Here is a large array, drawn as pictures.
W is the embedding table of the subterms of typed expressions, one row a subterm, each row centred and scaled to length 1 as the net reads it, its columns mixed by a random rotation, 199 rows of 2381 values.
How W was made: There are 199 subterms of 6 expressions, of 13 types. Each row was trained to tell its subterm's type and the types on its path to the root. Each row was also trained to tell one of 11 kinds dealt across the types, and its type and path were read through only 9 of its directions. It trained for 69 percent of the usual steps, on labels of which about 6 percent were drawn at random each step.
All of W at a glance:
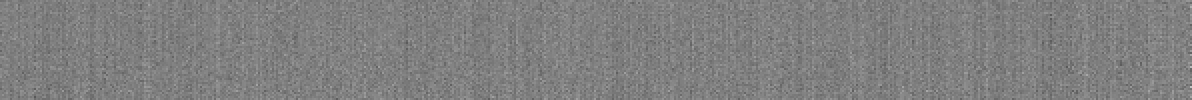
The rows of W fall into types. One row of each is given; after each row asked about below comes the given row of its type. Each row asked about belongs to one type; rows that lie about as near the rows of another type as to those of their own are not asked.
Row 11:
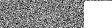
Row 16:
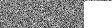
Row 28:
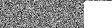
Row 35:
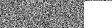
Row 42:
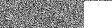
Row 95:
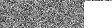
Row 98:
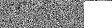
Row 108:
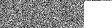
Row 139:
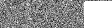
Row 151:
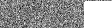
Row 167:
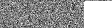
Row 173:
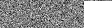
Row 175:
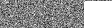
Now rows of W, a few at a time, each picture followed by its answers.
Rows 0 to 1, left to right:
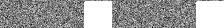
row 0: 11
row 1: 151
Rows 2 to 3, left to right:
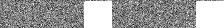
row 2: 11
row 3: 173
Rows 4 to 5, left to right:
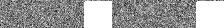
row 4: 16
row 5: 35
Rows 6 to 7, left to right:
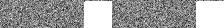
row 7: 16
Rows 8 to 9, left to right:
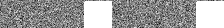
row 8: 16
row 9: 175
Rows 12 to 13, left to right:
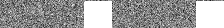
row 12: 175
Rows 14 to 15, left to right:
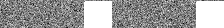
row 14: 175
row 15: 98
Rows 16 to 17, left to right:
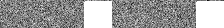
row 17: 98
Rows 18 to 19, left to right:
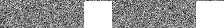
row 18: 108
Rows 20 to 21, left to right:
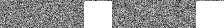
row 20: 98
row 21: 35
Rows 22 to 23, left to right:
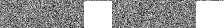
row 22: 16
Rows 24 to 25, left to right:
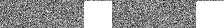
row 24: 173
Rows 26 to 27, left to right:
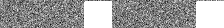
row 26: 139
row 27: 173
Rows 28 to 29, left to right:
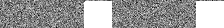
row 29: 35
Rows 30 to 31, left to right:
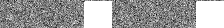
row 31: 42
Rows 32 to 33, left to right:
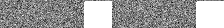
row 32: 11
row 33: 28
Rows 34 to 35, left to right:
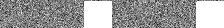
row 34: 108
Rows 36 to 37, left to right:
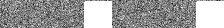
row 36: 151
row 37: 42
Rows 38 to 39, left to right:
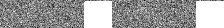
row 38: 11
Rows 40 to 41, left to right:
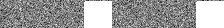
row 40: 108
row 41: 98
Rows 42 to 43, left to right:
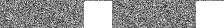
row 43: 16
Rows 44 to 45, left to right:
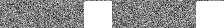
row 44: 175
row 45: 28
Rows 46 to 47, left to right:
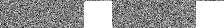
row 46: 11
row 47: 173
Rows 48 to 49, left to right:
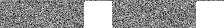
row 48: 28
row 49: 42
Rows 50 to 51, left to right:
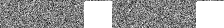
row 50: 11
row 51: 151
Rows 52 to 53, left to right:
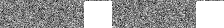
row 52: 42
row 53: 175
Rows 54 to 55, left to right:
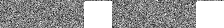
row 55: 139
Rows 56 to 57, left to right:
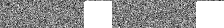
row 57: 42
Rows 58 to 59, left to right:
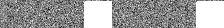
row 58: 16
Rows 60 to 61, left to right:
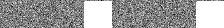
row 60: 167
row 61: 108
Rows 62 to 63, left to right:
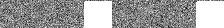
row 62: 95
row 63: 35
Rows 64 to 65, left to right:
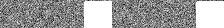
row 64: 95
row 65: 98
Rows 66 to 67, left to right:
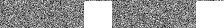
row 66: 42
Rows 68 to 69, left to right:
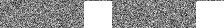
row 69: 42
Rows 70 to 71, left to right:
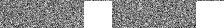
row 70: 167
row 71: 28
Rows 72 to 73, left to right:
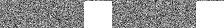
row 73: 175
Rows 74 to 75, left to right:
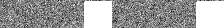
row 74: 95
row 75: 95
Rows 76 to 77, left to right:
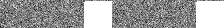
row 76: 151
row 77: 151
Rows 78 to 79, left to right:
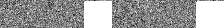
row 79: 167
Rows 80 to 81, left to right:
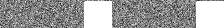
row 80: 42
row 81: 98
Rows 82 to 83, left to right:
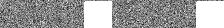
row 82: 151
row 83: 28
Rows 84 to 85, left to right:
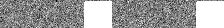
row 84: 108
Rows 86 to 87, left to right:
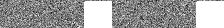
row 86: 173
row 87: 175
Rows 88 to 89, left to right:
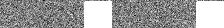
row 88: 175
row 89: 42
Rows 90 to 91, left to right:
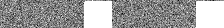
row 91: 173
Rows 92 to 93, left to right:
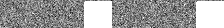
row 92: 35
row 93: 175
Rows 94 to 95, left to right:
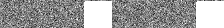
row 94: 139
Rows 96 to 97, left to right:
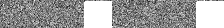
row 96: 28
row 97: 175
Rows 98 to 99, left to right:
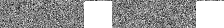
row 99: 175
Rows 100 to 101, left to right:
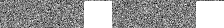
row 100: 173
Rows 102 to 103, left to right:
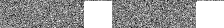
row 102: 139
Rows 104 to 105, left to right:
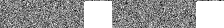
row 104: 108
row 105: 95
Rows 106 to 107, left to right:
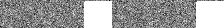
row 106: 28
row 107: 95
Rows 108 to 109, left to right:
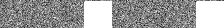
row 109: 42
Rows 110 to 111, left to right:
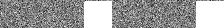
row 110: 11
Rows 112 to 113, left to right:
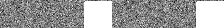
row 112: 98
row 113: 98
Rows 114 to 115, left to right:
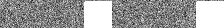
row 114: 151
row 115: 42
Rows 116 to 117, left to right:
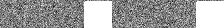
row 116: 16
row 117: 108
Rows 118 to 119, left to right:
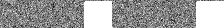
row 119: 95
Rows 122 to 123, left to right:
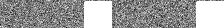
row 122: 42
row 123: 35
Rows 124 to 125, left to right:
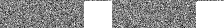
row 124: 173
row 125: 11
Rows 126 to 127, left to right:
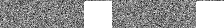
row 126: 11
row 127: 42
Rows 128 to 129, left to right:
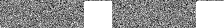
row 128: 173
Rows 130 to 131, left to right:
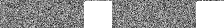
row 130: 16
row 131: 11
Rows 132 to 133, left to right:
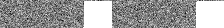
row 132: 173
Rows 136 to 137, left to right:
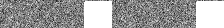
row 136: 108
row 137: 95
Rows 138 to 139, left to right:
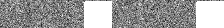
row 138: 151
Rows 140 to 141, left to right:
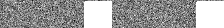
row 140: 11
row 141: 11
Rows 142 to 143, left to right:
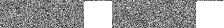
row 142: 98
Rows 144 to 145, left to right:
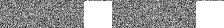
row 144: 16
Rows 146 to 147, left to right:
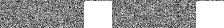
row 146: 11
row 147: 35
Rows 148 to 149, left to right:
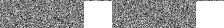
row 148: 151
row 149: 98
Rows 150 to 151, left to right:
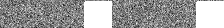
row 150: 139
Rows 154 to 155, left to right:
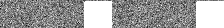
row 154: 28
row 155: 167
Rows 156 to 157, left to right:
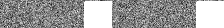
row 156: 167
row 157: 16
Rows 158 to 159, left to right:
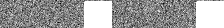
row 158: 108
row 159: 173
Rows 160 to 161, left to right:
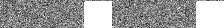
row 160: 108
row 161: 175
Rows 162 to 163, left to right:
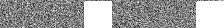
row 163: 11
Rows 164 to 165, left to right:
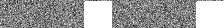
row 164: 175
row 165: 167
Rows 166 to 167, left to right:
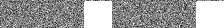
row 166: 108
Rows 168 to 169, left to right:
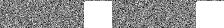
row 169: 108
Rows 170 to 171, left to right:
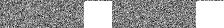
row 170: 35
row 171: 16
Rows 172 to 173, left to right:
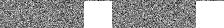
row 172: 11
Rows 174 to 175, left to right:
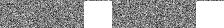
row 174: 175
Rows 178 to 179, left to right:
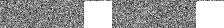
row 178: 95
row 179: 35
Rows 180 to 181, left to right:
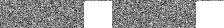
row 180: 16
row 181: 151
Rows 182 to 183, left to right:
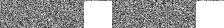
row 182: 16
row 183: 173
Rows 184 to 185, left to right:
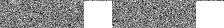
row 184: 173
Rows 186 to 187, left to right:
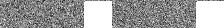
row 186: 175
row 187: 42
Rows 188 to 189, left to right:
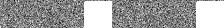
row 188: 42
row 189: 16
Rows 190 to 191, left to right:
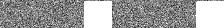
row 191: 28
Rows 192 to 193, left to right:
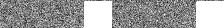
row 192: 95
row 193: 139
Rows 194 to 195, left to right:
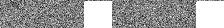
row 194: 35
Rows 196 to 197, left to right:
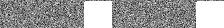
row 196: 35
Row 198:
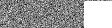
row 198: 16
